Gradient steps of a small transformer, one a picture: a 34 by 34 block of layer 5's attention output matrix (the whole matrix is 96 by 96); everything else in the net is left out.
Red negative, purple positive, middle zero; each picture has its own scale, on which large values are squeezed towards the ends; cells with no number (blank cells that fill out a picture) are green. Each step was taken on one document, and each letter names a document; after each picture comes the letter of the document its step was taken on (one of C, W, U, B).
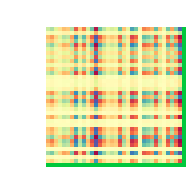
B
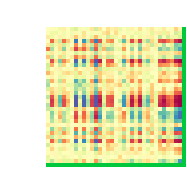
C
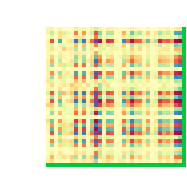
C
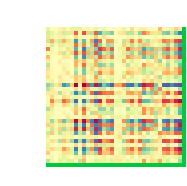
C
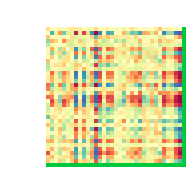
C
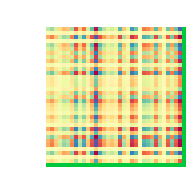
B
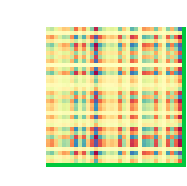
B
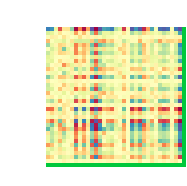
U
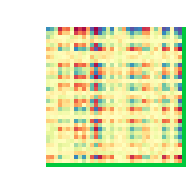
U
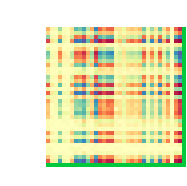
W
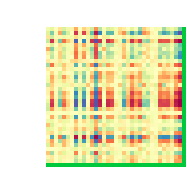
C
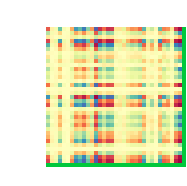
W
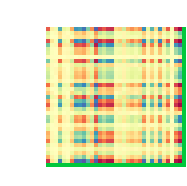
W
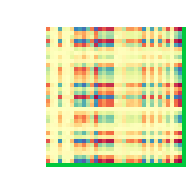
W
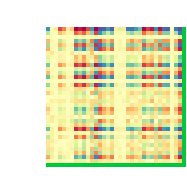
U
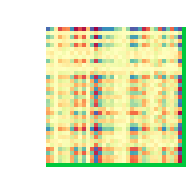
U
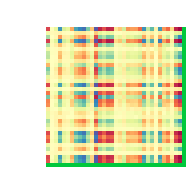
W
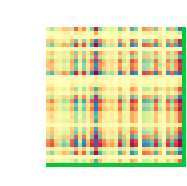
B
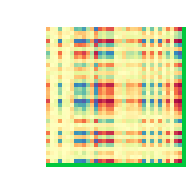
W
